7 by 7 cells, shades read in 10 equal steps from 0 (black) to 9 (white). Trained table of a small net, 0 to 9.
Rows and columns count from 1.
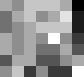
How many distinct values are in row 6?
3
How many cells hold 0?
1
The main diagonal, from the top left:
6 6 6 5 4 5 9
